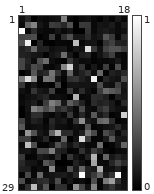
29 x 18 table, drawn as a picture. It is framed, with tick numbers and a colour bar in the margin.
There is no overall slope. The values are skewed, with a long tail toward high values. No single row or column stands out from its neighbours. The top right is the smoothest part.
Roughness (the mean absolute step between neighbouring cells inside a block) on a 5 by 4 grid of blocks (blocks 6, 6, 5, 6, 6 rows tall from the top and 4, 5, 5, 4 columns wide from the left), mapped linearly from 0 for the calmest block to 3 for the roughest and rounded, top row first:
3110 | 2211 | 0111 | 2121 | 1132
